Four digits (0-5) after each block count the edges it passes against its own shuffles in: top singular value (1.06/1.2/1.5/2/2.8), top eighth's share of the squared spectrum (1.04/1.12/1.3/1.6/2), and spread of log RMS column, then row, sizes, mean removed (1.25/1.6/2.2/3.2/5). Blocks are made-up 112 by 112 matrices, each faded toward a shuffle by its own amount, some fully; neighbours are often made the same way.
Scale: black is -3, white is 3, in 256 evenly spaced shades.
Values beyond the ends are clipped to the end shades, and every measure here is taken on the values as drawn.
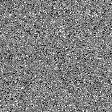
1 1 0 2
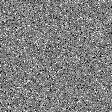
0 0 0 0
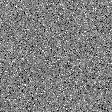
0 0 0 0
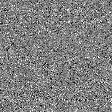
1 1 0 2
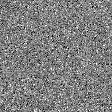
0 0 0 1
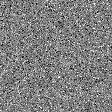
0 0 0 0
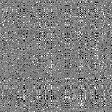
5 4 3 3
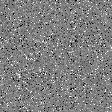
3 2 1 1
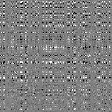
5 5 4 4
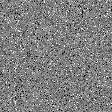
0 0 1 0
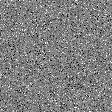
0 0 0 0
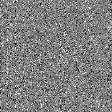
1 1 3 0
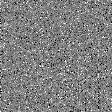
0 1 2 0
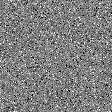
3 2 0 0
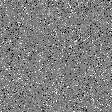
2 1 0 0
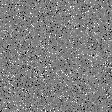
2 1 0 0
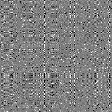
5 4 3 3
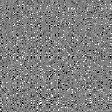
5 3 3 2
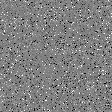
2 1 0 0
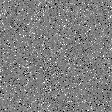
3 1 0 0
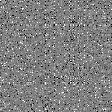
4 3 2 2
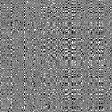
5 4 4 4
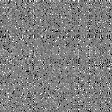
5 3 2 2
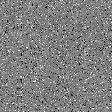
3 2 1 0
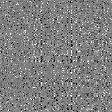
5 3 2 2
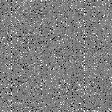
4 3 2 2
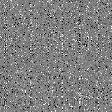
4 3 2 2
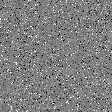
2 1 0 0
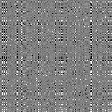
5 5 4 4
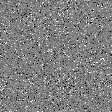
2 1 1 0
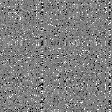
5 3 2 2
